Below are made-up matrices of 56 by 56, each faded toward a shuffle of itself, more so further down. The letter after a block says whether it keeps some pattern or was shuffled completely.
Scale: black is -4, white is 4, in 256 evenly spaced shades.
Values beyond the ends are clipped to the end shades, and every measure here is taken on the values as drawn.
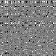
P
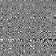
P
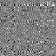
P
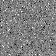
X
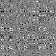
P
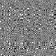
P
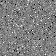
X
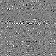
P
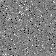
X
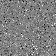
X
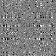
P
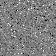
X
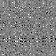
P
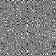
P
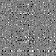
P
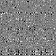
P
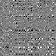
P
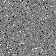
X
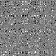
P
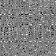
P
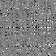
P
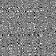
P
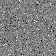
X
